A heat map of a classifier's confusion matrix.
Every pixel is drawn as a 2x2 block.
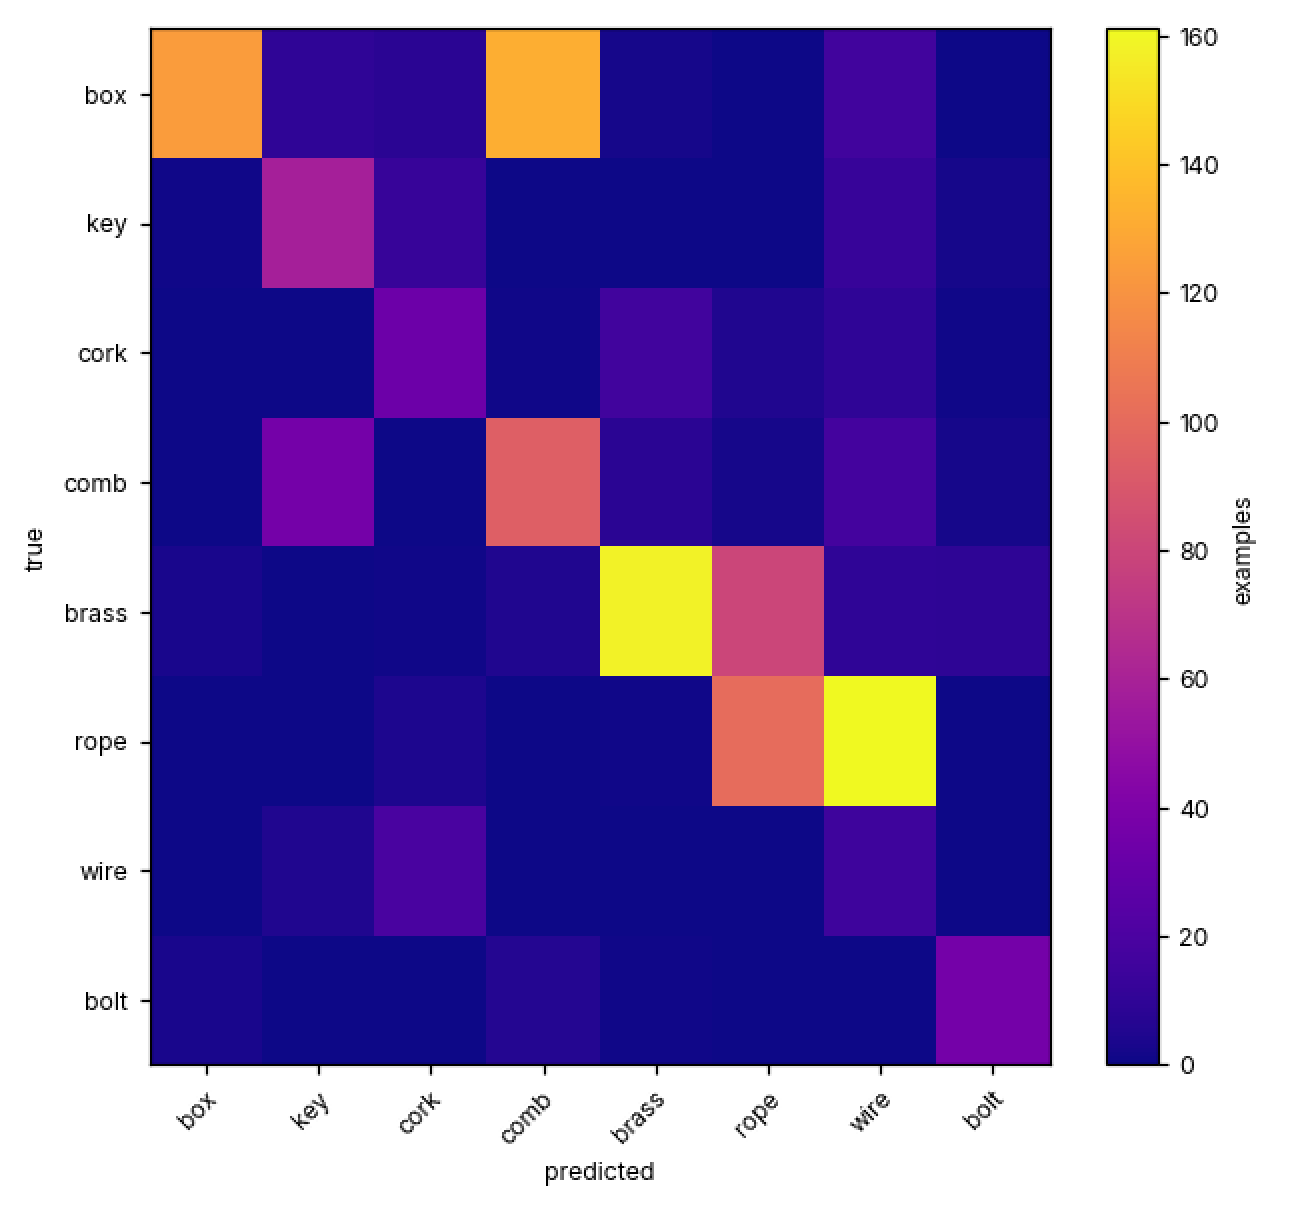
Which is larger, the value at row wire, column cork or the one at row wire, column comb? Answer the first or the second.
the first
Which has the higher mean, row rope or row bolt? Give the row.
rope
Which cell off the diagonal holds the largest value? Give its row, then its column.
rope, wire
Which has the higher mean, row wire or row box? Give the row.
box
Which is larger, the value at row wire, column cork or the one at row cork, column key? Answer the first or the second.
the first
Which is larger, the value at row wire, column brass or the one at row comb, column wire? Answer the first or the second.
the second
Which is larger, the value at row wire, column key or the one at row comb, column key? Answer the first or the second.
the second
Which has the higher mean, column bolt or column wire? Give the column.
wire
